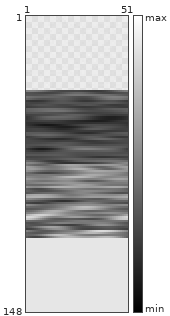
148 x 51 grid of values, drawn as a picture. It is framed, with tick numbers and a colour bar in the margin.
It is made of 4 by 1 panels. Panel 1,1: very high, checkered, faint in contrast. Panel 2,1: low, streaked across. Panel 3,1: middling, streaked across, strong in contrast. Panel 4,1: very high, flat.
